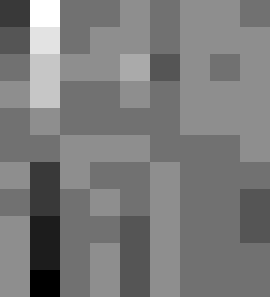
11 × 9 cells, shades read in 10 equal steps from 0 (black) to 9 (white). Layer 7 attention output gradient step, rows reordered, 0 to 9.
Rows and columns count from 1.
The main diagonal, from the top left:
2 8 5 4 4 4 4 4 3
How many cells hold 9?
1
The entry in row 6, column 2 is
4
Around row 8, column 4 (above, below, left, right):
4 4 4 4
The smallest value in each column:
2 0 4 4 3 3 4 4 3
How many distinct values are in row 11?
4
